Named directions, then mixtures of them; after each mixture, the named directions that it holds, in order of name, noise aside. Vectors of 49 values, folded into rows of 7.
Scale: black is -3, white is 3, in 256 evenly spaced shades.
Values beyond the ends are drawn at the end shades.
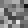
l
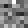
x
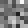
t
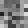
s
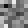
s, x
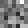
t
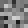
l, s, x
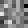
l, s, x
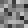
l, t, x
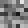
s, t, x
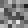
l, t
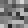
l, s, t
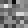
x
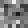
l, t, x
